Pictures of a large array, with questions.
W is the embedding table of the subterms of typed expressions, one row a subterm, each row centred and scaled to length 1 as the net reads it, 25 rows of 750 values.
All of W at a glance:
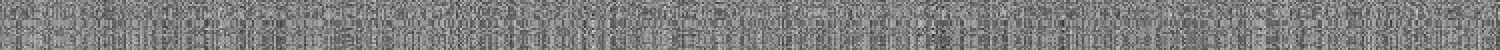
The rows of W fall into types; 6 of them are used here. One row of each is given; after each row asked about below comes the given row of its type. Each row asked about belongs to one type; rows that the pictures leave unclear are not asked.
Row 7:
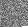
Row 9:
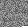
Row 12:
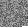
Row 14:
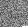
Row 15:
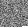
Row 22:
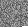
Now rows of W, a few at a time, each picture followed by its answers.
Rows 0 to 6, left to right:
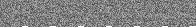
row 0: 22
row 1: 15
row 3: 14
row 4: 7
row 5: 9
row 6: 7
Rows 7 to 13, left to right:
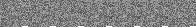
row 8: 22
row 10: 12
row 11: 12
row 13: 7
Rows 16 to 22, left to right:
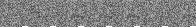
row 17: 15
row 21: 12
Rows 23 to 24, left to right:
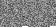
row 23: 15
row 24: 12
